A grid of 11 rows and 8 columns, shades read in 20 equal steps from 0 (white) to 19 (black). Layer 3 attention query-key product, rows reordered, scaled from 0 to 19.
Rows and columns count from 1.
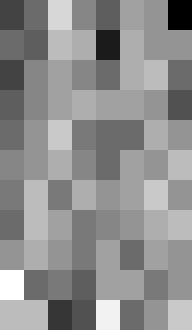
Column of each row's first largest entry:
8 5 1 8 1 5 1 1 6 4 3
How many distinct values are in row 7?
6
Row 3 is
14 9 7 9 11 6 5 11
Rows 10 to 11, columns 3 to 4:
10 12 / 15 13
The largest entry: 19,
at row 1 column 8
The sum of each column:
105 89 82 100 101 88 78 97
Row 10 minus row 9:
-8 5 2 2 0 -4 3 0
